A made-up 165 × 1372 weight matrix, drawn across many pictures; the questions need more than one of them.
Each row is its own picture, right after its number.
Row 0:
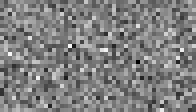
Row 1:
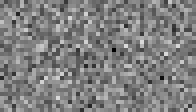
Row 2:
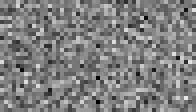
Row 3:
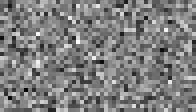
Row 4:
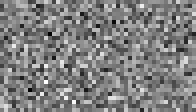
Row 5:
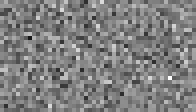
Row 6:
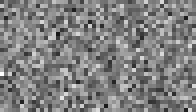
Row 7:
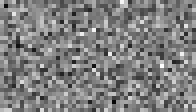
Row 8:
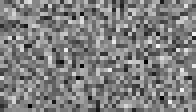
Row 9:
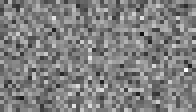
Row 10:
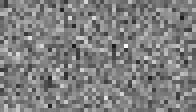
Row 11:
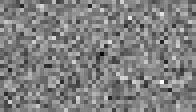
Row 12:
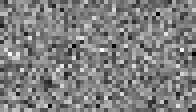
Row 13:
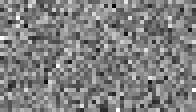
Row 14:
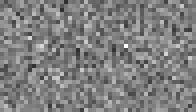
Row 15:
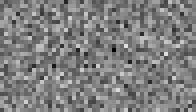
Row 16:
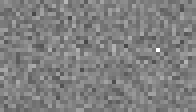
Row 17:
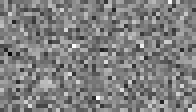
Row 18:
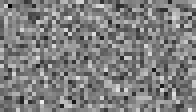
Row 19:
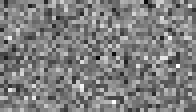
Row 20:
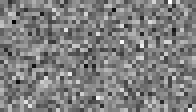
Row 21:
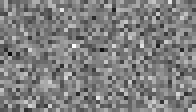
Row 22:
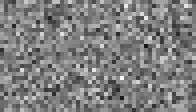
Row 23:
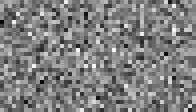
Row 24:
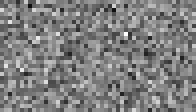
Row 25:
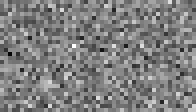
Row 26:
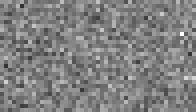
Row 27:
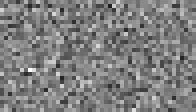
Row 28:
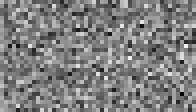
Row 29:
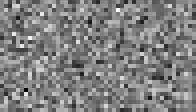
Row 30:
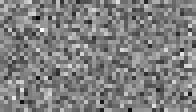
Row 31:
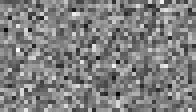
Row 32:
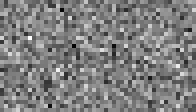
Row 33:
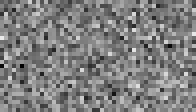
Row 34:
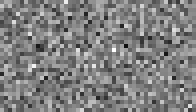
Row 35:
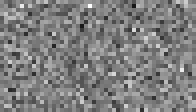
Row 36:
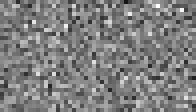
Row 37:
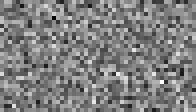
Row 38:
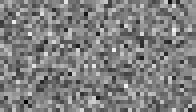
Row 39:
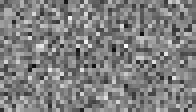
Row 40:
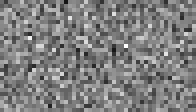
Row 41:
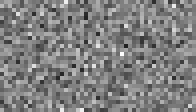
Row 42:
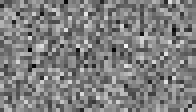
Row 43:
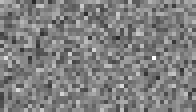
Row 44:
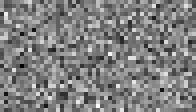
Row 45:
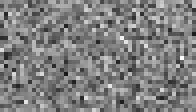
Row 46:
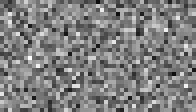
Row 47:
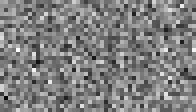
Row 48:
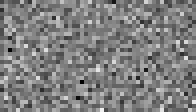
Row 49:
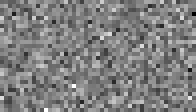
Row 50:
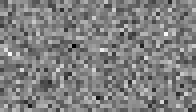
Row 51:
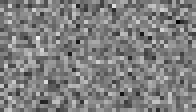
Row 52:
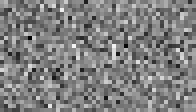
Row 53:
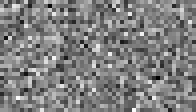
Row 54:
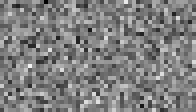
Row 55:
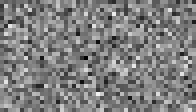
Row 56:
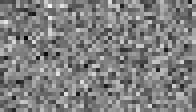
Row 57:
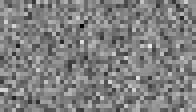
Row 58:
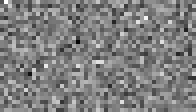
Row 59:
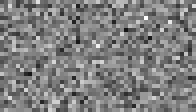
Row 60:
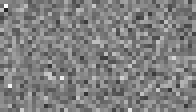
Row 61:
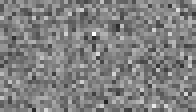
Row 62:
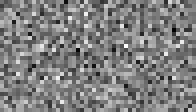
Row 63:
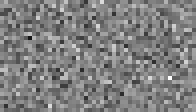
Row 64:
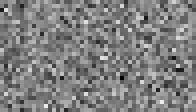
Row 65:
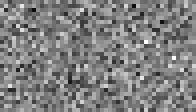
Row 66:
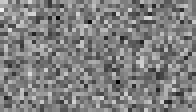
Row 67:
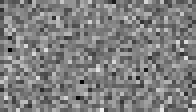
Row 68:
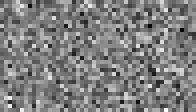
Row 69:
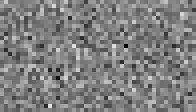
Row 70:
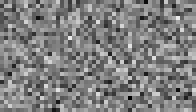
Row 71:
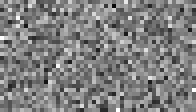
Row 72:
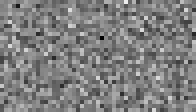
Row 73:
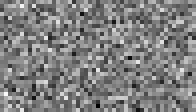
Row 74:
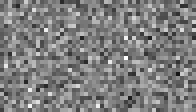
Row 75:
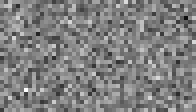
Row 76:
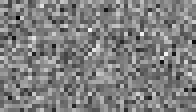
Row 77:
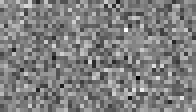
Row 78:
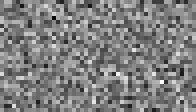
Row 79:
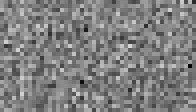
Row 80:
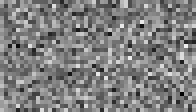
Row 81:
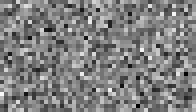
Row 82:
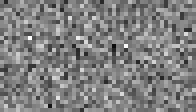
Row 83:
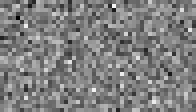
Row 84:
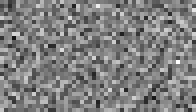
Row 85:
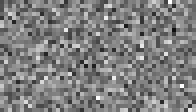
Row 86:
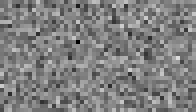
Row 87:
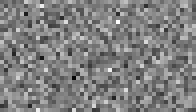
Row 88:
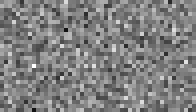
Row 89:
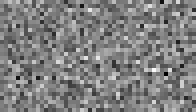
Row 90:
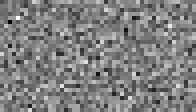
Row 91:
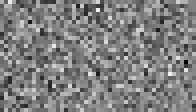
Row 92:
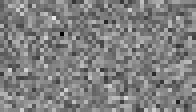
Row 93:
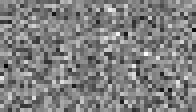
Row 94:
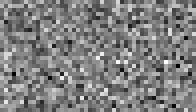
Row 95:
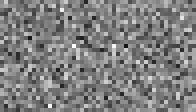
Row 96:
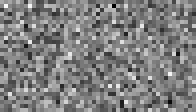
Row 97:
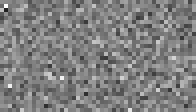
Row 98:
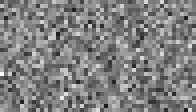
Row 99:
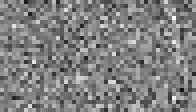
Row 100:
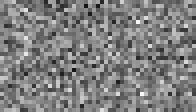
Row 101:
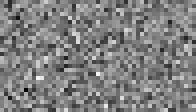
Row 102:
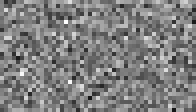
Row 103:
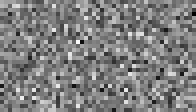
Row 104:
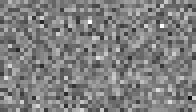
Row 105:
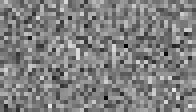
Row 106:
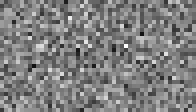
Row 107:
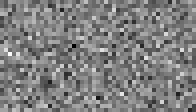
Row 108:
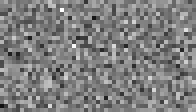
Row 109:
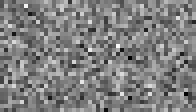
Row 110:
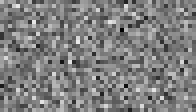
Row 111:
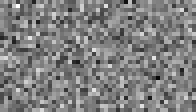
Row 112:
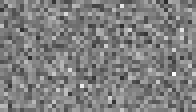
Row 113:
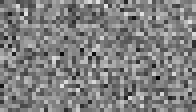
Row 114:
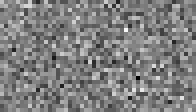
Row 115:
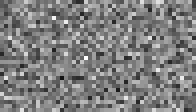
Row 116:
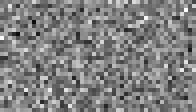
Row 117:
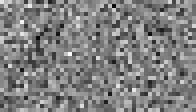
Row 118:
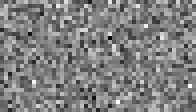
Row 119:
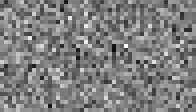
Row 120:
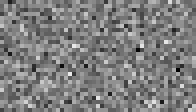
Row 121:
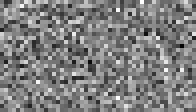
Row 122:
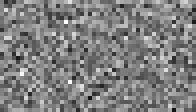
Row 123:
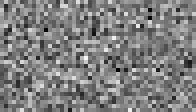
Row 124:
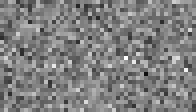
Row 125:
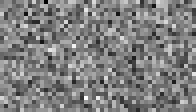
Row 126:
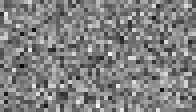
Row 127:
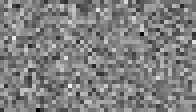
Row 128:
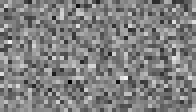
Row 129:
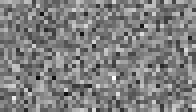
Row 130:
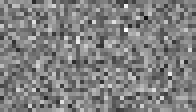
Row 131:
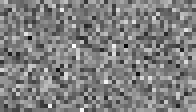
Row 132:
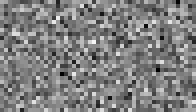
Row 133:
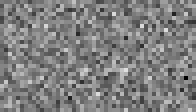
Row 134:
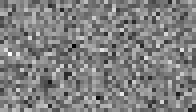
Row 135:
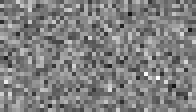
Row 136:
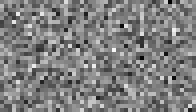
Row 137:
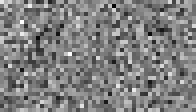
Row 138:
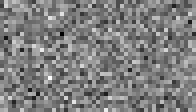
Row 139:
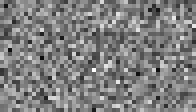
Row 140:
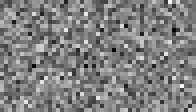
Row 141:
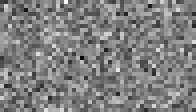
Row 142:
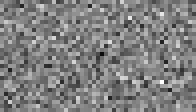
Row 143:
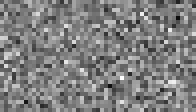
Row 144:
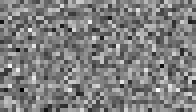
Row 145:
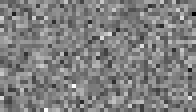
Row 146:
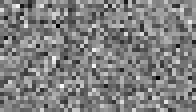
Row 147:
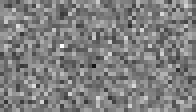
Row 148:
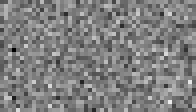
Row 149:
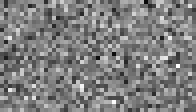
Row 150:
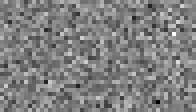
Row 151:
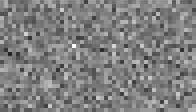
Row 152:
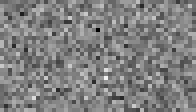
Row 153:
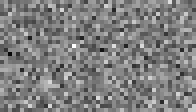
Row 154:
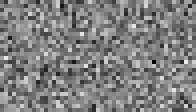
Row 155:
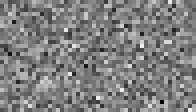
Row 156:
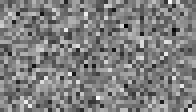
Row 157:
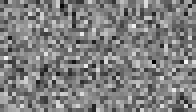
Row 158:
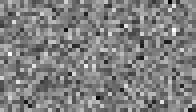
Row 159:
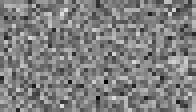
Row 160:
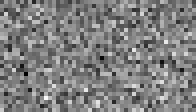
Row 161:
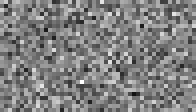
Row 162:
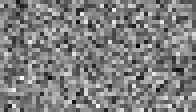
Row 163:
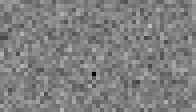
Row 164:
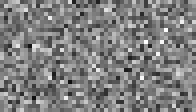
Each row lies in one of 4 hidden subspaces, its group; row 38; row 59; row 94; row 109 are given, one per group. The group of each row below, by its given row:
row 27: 59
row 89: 109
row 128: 94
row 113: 59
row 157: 109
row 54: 59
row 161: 109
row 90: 59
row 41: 38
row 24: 59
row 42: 38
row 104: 109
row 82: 38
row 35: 94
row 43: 59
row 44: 94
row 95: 38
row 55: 109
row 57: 94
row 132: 109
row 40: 38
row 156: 38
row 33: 94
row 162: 94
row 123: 109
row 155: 38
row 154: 109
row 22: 94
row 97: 94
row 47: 59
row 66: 109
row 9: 59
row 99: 94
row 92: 94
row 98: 109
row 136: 38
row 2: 59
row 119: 38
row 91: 59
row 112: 94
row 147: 94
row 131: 38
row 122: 94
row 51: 59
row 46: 59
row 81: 59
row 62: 38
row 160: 94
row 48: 109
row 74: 59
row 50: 38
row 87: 94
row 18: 94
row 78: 94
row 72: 59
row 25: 38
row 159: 94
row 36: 59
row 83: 59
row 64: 94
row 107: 38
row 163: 94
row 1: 38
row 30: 109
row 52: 38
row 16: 38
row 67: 109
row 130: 59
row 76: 59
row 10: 38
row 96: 59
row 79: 109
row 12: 38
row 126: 94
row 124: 59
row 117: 59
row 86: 59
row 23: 38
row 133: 109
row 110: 59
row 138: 94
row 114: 59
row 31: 109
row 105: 38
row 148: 109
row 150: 59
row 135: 59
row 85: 38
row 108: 38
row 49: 109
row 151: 38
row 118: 109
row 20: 38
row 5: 38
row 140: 38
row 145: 109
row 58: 59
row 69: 38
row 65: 94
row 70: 109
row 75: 59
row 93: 59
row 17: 38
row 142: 94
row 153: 38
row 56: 109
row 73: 94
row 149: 94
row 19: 94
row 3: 59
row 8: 94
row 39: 38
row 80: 109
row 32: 38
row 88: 38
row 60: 94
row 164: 94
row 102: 94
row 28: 109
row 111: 59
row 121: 94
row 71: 59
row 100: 109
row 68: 94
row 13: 59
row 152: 94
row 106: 38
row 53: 59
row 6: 109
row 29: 59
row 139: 109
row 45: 94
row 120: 38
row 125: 94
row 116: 59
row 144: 109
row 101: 59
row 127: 59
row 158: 38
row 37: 94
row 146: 59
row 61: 109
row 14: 38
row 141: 109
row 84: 59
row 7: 109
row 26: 59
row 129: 109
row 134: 38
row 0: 38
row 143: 94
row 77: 59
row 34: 38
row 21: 38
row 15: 38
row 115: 94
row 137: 59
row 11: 94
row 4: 94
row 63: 38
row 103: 59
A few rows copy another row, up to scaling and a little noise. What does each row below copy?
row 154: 157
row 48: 67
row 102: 122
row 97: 60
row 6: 98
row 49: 145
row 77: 114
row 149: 19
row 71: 13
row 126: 44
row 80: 28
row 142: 11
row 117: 137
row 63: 5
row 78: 37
